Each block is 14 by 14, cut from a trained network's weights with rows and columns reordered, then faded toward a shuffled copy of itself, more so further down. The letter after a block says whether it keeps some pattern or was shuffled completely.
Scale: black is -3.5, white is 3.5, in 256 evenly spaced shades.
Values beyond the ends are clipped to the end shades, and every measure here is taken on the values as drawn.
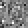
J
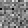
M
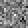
J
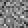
M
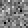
J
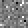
J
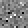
J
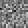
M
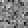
J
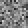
J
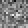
M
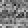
M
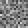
M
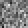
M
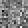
J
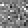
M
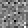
M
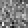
J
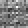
M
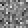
J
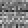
M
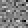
M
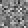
M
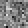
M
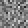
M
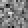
J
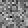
J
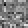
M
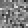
J
